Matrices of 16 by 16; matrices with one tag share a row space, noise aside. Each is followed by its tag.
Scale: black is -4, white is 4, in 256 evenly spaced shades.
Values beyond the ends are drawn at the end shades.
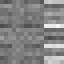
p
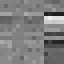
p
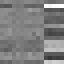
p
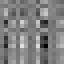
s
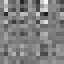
s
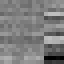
p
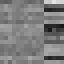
p
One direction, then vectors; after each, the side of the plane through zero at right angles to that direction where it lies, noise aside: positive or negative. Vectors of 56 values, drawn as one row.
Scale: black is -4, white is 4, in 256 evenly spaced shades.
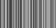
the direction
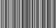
negative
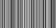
positive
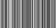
negative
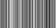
negative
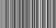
negative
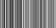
positive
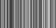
positive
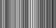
negative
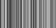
positive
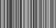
positive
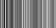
positive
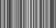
positive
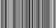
negative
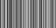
positive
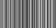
negative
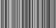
negative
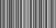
positive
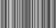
negative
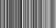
positive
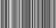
negative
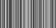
positive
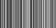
positive
